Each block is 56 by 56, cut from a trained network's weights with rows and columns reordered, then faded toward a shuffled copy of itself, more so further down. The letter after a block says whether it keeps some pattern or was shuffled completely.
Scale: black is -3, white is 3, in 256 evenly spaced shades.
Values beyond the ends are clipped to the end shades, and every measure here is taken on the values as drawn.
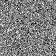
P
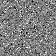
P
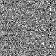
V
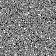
P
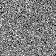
P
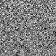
V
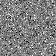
P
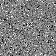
P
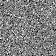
P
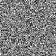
V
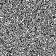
P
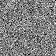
P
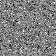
P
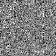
V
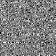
V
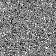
P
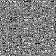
V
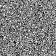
P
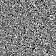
P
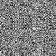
V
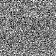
V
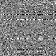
V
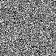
P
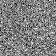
P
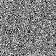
P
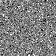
P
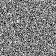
P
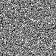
P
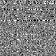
V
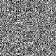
V
